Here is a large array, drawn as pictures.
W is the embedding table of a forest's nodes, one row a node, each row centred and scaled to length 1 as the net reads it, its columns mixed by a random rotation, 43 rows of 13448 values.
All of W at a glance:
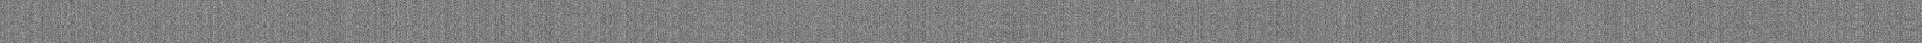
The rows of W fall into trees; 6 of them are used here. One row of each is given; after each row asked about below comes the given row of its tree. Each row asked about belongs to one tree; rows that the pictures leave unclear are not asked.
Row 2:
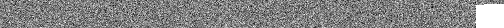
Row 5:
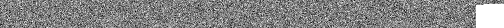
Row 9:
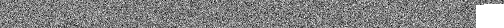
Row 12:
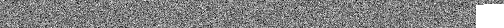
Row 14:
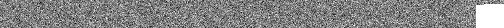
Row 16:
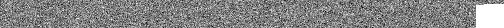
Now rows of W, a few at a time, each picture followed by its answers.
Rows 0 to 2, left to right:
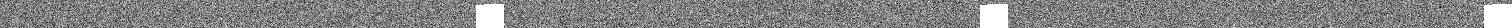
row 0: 2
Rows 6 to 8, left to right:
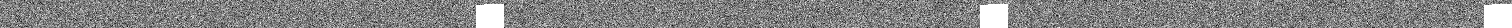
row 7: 14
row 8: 12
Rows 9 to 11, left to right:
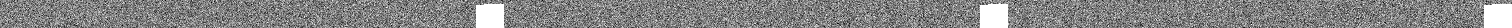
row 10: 2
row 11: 14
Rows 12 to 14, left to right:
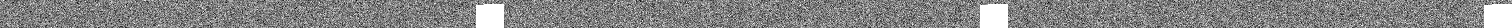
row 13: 12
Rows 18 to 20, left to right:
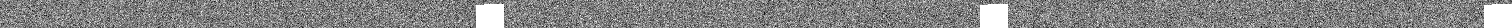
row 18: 9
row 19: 16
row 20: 9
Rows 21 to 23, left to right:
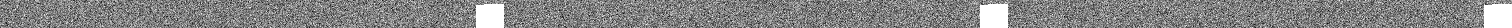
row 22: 14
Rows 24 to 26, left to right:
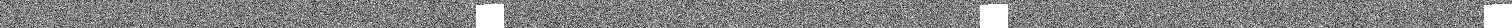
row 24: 14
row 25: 2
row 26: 2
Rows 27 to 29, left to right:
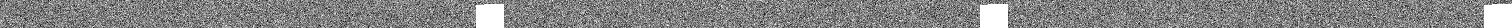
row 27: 2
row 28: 16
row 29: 5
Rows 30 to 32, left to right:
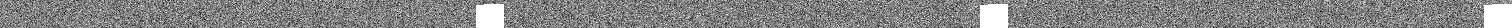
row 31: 14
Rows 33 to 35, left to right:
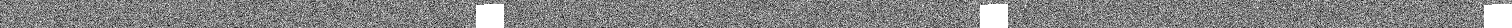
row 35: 14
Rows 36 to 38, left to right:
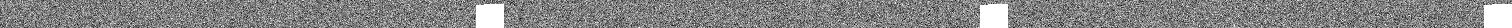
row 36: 5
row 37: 14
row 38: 2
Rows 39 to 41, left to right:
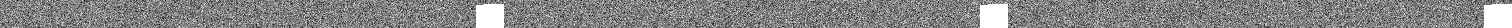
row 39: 9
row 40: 14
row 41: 9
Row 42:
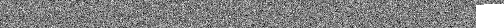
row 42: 12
